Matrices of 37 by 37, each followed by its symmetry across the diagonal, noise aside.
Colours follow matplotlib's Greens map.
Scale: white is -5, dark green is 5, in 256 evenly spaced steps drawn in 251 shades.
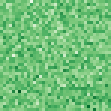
neither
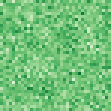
antisymmetric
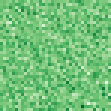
antisymmetric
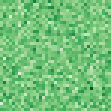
neither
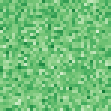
neither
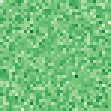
symmetric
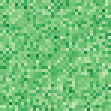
symmetric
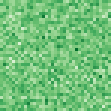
neither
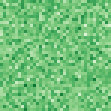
antisymmetric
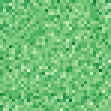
symmetric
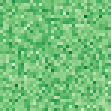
symmetric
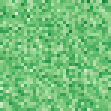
antisymmetric
